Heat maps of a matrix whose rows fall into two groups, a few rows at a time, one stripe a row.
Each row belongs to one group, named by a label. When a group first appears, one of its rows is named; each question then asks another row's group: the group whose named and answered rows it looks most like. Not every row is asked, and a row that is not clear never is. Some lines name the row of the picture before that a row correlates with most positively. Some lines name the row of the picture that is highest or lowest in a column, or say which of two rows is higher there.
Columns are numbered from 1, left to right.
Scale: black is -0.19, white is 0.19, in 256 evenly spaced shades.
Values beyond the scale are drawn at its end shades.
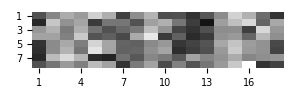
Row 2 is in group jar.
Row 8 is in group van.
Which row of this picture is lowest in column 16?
3
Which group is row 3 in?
jar
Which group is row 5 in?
van
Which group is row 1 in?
van
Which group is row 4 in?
jar
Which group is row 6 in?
van
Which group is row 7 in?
jar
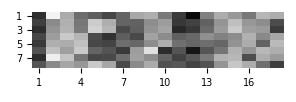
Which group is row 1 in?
jar
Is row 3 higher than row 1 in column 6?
Yes
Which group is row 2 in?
van
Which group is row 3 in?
van
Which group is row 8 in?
van
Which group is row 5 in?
jar
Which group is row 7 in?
jar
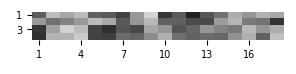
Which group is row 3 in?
jar
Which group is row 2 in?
van
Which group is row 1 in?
jar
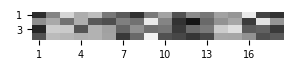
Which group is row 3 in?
van
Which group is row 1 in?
van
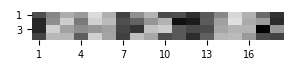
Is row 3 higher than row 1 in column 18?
Yes
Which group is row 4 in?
van
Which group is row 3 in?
van
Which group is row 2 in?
van
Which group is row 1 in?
van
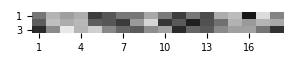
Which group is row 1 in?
jar
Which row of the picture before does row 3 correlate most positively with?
2
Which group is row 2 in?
jar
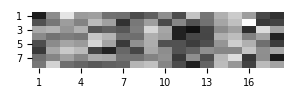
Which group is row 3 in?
jar
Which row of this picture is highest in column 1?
3
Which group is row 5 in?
van
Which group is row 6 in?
jar
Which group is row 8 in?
jar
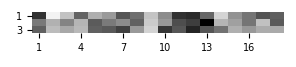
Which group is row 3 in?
jar
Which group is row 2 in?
jar
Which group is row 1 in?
van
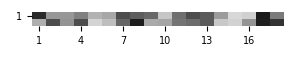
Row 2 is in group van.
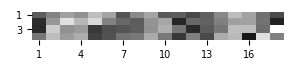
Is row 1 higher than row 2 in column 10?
No
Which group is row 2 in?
van
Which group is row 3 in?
jar
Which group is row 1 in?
van
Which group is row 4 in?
jar
